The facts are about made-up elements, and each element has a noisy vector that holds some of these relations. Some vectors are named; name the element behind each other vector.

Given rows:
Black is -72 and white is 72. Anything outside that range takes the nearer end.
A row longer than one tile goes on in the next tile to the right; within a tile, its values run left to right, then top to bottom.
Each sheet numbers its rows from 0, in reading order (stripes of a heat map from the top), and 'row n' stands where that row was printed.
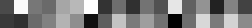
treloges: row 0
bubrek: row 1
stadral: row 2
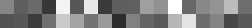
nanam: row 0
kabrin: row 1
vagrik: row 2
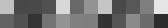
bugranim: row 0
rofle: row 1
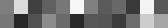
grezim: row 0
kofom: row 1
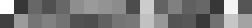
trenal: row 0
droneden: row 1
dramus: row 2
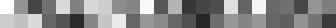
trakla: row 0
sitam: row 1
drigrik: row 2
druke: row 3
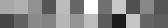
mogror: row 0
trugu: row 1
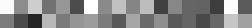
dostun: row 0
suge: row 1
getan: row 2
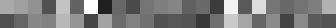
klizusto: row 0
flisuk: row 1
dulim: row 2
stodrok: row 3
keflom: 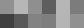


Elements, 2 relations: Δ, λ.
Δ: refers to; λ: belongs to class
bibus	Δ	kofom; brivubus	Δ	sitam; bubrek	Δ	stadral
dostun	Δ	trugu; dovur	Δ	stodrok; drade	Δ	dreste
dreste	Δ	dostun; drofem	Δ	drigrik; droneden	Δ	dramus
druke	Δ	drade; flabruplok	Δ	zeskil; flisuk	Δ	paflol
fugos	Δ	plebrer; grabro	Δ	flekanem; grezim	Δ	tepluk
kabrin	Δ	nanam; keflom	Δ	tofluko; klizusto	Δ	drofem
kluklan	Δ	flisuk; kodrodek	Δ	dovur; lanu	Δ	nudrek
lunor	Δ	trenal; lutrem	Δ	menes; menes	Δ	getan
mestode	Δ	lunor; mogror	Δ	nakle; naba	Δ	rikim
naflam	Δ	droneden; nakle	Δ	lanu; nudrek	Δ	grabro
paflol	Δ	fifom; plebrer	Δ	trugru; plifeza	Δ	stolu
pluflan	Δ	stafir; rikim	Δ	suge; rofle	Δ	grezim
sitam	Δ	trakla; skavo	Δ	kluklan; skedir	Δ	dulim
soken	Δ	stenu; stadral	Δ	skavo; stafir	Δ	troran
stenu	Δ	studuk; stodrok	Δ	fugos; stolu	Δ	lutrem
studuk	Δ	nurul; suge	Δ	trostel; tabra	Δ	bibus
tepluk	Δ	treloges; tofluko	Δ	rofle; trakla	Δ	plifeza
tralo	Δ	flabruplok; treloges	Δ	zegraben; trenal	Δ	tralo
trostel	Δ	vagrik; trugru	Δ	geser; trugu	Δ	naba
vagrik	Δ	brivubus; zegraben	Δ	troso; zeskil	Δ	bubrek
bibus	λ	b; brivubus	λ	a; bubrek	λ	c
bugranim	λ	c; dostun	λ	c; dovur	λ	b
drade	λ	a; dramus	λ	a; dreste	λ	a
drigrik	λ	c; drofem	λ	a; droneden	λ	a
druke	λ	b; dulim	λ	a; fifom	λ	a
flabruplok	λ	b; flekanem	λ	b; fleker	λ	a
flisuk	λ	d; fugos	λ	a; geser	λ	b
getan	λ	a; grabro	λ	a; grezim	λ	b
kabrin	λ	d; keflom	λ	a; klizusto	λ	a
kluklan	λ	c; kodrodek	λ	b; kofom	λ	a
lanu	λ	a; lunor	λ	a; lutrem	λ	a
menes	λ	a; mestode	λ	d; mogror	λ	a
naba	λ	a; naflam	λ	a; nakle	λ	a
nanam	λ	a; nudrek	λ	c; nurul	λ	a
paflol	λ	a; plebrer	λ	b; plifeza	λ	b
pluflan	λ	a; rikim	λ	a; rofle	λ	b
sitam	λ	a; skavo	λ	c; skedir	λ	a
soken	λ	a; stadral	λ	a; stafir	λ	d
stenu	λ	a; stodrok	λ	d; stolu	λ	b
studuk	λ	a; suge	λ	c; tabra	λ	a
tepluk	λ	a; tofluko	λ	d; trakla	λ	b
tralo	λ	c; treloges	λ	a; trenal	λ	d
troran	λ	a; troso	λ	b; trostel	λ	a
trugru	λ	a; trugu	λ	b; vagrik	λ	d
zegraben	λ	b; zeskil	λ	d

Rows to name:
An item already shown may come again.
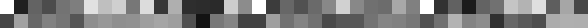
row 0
flisuk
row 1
trostel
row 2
troso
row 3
trenal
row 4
nudrek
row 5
flabruplok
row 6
dreste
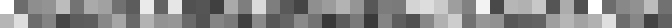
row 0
vagrik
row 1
menes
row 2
bibus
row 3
plebrer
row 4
tofluko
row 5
brivubus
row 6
drade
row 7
vagrik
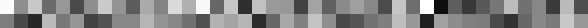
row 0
dostun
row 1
fugos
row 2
rikim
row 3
lunor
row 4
trugru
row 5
zeskil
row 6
paflol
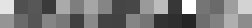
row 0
bibus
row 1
zegraben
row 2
tepluk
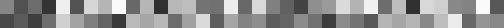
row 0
fifom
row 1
naba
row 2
lutrem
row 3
plebrer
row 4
rikim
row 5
sitam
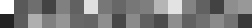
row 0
tralo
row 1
stodrok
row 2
dovur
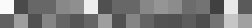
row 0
mestode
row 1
mestode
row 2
fleker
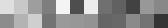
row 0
brivubus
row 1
kodrodek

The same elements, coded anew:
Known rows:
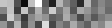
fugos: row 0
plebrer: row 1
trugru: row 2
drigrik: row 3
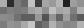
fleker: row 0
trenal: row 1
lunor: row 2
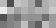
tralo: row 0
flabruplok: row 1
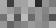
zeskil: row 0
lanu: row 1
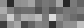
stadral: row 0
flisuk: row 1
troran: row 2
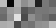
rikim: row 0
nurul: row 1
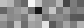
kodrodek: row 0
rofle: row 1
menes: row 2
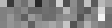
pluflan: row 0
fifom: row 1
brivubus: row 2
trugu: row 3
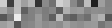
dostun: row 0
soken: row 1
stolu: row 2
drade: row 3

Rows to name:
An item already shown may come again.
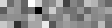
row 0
vagrik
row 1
grezim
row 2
keflom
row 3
kodrodek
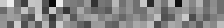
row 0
dovur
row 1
fugos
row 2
tofluko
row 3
paflol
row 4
bugranim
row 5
trostel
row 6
dreste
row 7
drigrik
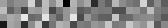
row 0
kluklan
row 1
suge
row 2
naba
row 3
getan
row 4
troso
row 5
sitam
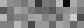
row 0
bibus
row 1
paflol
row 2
dreste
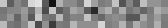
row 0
mestode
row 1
stodrok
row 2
bibus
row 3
zegraben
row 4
lutrem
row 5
druke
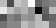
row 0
tralo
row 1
tepluk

